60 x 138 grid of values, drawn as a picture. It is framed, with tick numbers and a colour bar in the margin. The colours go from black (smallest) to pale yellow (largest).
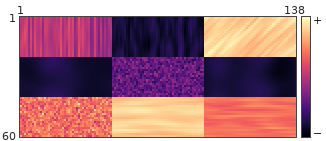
The table splits into 3 rows of 3 panels. Panel 1,1: middling, streaked downward. Panel 1,2: very low, streaked downward, faint in contrast. Panel 1,3: very high, slanting up to the right, faint in contrast. Panel 2,1: very low, smooth, faint in contrast. Panel 2,2: low, fine-grained. Panel 2,3: very low, smooth, faint in contrast. Panel 3,1: high, fine-grained. Panel 3,2: very high, streaked across, faint in contrast. Panel 3,3: high, streaked across, faint in contrast.
